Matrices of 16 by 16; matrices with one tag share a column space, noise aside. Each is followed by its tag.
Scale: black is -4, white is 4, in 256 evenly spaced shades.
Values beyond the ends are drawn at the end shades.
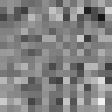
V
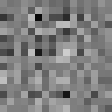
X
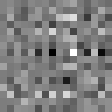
X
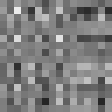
V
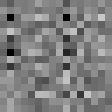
X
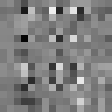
V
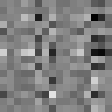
X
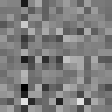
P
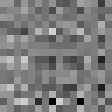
P
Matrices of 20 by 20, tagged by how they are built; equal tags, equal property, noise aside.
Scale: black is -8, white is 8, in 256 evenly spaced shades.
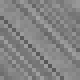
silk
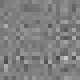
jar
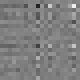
jar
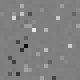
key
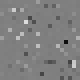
key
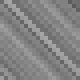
silk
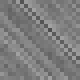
silk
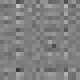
jar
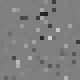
key
